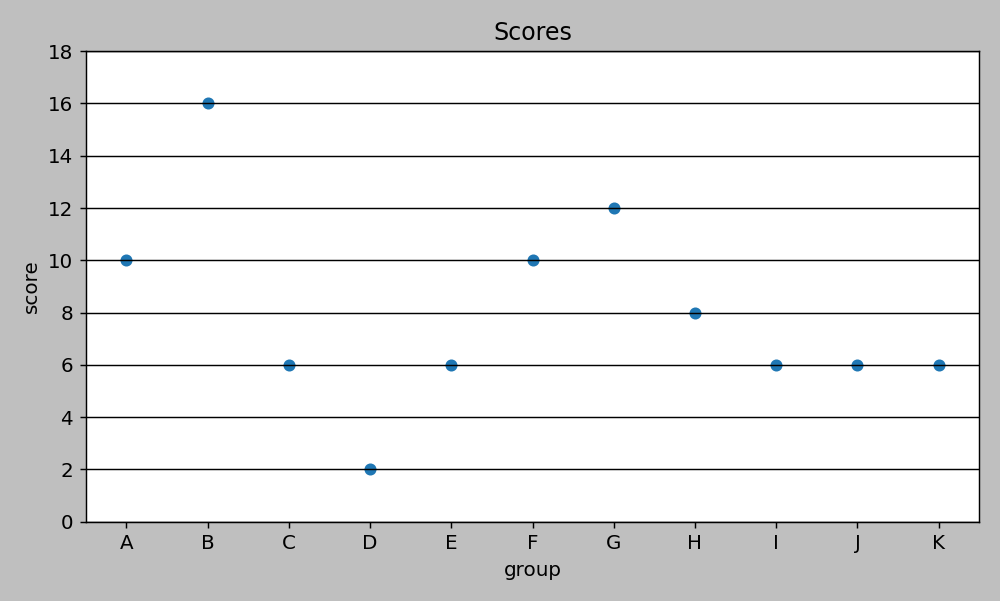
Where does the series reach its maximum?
B
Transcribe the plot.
Title: Scores
x-axis: group, ticks A B C D E F G H I J K
y-axis: score, ticks 0 2 4 6 8 10 12 14 16 18
Values:
10 16 6 2 6 10 12 8 6 6 6
